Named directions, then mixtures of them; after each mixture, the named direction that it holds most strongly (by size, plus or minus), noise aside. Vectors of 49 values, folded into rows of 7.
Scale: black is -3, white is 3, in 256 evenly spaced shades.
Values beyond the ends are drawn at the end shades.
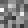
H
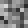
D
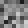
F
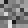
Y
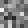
H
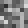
D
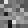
Y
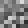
F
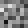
H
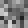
D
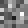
H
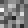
H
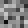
D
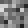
D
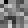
Y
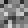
Y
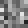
H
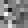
D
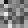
Y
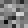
F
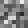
F
